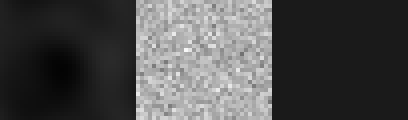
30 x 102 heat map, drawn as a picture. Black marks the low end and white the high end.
It is made of 1 by 3 panels. Panel 1,1: very low, smooth, faint in contrast. Panel 1,2: high, fine-grained. Panel 1,3: very low, flat.
